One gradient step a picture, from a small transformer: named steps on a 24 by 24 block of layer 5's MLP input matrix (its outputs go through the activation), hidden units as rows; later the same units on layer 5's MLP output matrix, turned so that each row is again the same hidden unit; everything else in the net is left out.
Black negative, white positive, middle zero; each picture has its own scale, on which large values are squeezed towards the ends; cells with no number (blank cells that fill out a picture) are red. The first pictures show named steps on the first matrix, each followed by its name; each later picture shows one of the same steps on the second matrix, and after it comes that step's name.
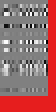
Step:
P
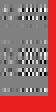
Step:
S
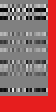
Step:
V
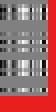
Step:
V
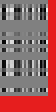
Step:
V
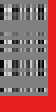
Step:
V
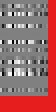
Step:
P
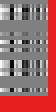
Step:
V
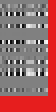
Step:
P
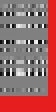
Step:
P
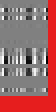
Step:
S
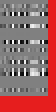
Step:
P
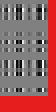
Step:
V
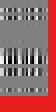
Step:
S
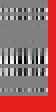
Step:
S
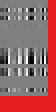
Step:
S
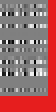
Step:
P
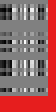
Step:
V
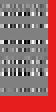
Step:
P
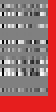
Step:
P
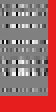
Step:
P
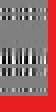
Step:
S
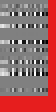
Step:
P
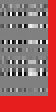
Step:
P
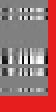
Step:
S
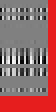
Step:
S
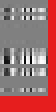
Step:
S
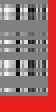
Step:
V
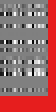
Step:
P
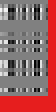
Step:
V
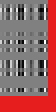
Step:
V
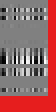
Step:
S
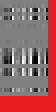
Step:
S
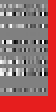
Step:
P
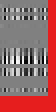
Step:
S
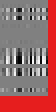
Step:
S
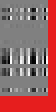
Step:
S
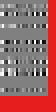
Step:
P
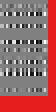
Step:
P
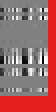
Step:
S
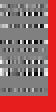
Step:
P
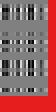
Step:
V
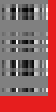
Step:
V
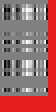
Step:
V
